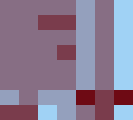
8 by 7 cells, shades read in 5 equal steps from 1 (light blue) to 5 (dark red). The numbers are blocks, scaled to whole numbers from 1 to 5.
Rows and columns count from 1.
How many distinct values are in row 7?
4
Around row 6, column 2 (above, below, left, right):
3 3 3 3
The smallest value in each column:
2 3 1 2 2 3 1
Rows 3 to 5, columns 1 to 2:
3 3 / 3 3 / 3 3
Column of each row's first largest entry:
1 3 1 4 1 1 5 1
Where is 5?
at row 7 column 5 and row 7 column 7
